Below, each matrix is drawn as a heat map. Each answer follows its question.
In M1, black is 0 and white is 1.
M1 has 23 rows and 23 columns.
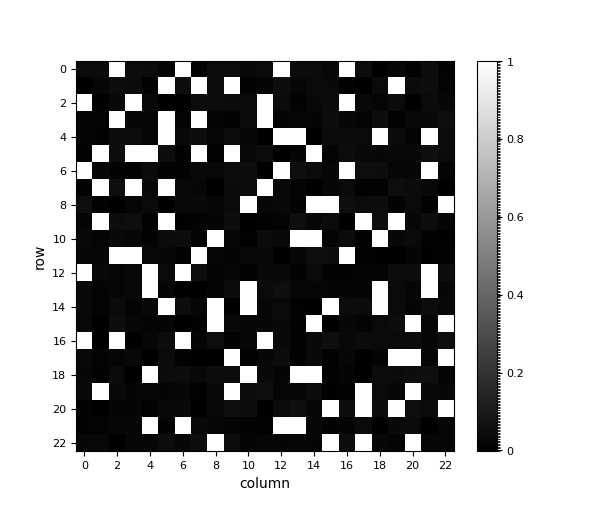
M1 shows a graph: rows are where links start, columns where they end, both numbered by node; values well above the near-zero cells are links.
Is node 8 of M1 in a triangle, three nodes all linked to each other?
yes
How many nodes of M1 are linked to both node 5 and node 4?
0
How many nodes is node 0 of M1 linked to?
4
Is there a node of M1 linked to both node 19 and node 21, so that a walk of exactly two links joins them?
no
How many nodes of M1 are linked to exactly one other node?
0
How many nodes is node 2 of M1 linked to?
4
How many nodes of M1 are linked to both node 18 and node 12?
1
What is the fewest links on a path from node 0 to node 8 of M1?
5
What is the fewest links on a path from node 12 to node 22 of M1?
5
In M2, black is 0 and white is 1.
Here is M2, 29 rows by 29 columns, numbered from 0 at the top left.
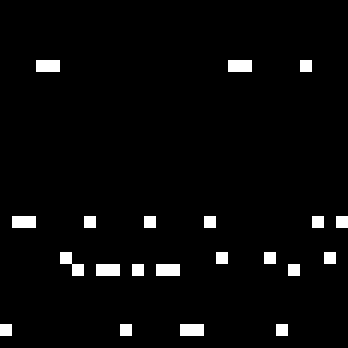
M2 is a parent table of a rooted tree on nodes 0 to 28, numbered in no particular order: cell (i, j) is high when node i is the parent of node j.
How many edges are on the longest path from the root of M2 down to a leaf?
2
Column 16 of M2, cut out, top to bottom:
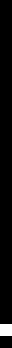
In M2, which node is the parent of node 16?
27
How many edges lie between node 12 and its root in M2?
2
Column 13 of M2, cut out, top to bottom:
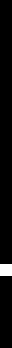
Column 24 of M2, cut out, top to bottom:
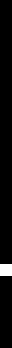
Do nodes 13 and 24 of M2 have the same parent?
yes
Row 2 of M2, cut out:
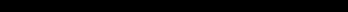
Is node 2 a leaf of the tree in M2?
yes
